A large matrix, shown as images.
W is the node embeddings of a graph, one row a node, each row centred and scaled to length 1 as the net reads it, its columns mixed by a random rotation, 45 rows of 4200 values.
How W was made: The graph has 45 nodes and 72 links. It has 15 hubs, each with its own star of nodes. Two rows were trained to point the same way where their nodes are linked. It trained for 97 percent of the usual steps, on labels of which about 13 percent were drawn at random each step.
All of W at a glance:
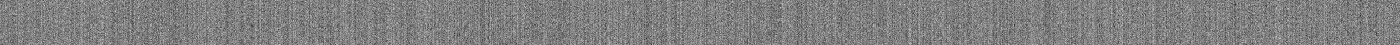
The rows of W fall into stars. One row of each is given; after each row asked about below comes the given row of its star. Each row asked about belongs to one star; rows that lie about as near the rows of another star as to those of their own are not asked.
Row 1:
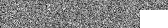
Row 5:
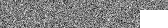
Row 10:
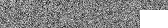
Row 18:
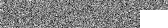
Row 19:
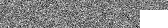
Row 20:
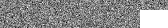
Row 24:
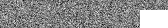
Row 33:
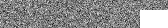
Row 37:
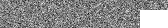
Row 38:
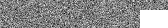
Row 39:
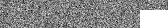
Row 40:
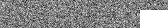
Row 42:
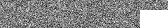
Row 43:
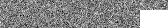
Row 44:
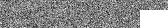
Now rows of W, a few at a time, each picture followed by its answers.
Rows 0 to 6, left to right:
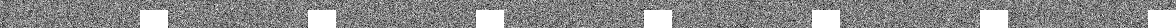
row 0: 44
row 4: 1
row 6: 18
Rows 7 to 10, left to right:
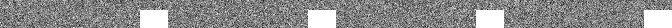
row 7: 19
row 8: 40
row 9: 37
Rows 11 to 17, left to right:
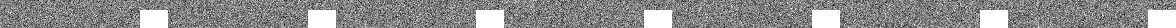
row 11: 5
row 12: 38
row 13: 18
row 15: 42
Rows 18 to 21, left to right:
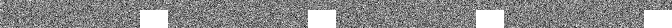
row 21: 1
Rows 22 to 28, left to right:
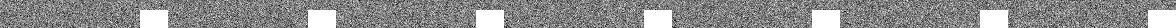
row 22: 43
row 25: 24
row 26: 38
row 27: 39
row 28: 44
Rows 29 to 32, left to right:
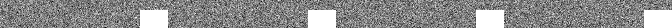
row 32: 20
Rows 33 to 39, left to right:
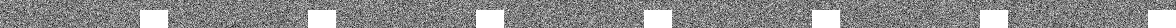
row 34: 10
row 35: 33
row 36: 40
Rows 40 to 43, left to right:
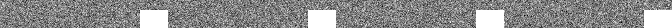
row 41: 19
